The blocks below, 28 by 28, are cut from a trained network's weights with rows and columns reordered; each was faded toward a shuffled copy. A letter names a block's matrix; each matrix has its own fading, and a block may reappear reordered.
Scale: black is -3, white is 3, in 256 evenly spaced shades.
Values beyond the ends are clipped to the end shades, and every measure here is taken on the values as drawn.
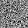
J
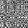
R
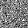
J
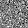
J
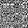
R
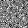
J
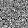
J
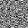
R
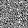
J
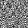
R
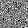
J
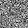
J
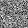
J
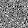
J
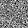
J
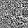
R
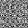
R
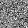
J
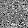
J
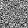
R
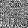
R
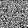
J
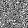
J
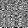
R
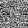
R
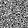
J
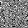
J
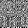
R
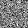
J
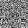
R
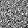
R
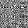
R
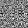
R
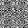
R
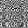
R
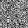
R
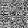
R
